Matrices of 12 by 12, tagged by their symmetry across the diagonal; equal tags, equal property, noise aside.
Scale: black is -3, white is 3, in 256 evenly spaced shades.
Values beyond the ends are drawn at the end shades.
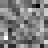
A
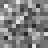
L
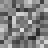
L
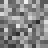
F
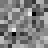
L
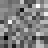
A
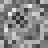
L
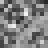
L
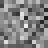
F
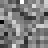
A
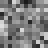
A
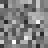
F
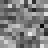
F
